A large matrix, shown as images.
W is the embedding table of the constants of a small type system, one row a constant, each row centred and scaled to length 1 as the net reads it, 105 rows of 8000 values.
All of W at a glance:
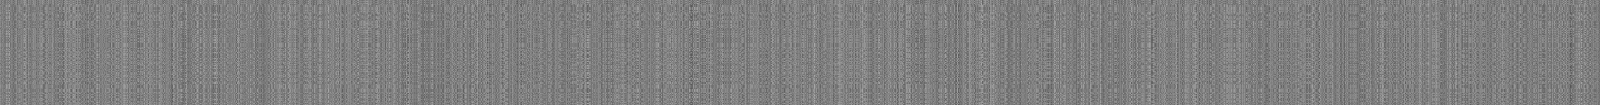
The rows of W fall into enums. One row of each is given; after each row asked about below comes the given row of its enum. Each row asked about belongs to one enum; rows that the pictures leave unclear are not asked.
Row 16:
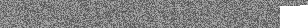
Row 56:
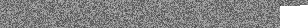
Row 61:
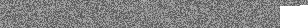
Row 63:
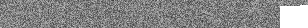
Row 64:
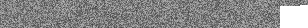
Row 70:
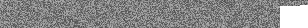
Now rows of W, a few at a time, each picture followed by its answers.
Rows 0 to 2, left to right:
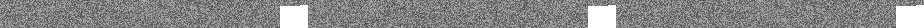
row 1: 64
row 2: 61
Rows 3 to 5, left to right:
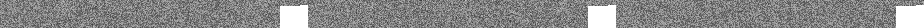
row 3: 64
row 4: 63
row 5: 16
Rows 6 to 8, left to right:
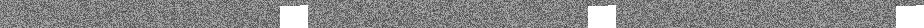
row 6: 16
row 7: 56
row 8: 56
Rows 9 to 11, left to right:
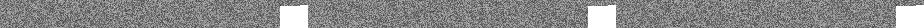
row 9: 56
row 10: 16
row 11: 56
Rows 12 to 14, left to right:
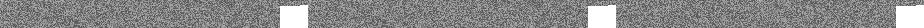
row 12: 70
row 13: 70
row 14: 61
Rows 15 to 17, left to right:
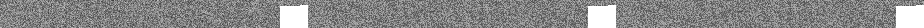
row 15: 63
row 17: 16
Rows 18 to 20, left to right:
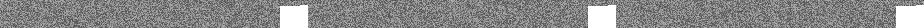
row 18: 70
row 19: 61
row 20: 16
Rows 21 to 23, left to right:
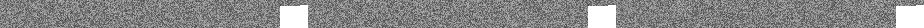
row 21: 56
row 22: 56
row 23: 64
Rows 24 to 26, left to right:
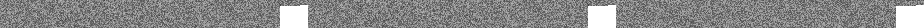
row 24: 56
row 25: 56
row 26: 70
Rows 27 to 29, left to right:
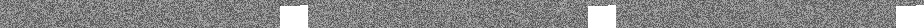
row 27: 56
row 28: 63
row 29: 61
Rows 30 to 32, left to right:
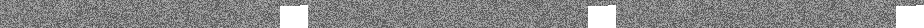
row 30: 64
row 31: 70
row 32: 64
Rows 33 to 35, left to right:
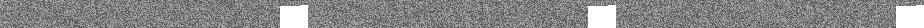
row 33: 70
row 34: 16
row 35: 61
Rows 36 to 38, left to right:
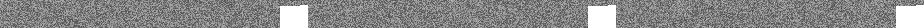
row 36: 70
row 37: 61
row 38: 64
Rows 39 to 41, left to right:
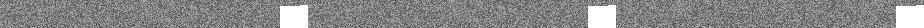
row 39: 61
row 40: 61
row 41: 64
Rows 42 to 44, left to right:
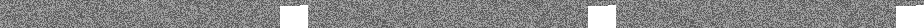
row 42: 61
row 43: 70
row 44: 70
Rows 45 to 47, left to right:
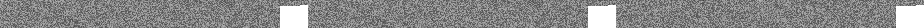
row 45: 70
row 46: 70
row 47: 61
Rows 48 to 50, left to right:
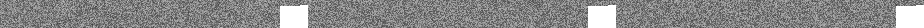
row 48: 64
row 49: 70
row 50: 56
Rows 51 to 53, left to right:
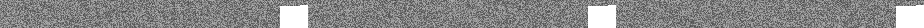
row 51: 16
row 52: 61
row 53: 70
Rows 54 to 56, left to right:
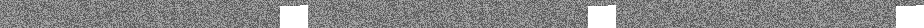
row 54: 16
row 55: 16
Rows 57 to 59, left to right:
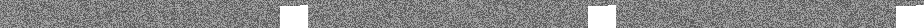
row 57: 16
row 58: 61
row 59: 70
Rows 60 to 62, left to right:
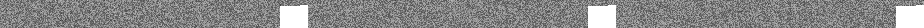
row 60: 56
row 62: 16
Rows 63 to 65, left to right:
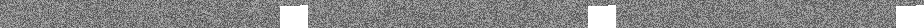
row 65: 61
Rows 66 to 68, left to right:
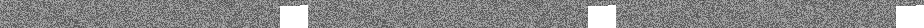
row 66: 70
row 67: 70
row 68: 61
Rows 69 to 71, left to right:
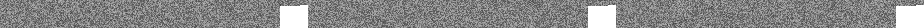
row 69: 56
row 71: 64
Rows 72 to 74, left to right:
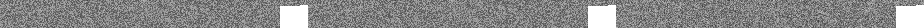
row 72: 61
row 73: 61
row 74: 63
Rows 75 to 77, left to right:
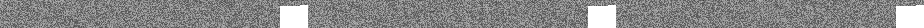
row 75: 70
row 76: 16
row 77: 61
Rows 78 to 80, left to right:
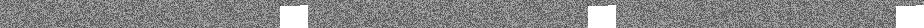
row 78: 56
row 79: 56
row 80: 16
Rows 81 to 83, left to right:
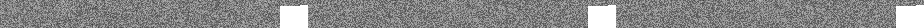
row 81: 64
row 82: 61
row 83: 61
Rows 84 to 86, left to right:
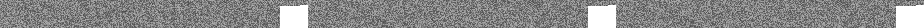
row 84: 16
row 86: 70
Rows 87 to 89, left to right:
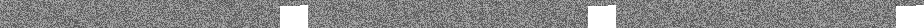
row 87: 70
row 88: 16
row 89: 56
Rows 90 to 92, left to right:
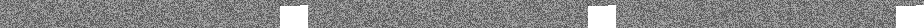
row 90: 56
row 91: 56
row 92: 16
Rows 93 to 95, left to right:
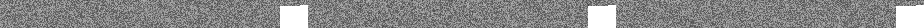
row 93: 61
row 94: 56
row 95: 70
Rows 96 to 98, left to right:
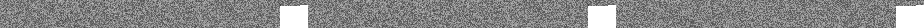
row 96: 56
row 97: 56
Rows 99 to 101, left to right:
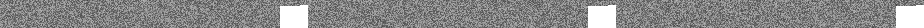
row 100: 70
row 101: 56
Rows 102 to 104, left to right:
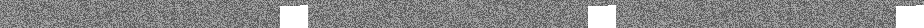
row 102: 16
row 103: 61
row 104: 16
